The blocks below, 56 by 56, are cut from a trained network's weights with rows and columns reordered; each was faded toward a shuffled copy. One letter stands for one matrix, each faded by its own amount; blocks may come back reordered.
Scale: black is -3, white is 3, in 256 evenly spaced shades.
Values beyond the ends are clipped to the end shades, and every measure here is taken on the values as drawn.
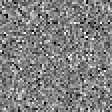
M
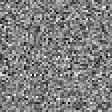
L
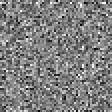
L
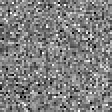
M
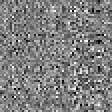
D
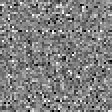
M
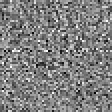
L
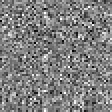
L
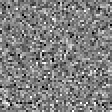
M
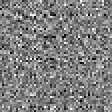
D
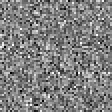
L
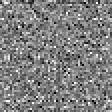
M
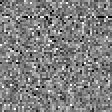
M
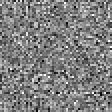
L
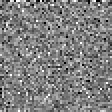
M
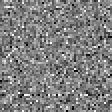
M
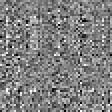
D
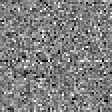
M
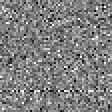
M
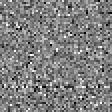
M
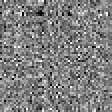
D
